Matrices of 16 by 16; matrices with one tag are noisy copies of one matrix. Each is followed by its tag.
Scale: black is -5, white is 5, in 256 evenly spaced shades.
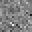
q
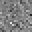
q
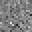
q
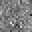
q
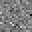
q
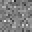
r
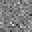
q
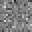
r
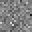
q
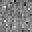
r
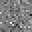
q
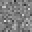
r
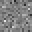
r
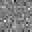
r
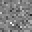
q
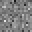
r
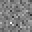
q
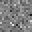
q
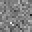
q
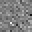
q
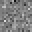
r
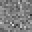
q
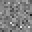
q
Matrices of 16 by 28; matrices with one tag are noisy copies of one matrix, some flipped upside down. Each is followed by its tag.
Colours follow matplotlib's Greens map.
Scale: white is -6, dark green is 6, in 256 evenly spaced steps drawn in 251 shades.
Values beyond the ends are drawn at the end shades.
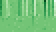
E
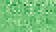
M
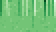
E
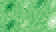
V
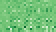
M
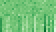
E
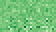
M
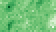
V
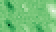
V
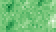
V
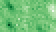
V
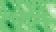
V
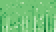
E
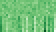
E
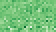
M
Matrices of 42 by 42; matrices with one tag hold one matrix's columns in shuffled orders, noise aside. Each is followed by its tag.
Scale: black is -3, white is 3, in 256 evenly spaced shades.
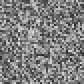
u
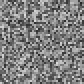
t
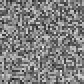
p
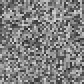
t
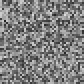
t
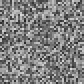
t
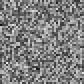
u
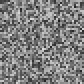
t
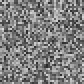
t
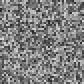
t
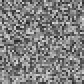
p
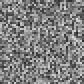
u
